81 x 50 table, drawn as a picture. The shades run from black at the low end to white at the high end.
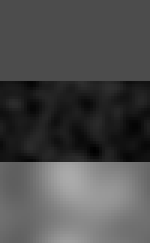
The table splits into 3 rows of 1 panel. Panel 1,1: low, flat. Panel 2,1: very low, blotchy, faint in contrast. Panel 3,1: middling, smooth.
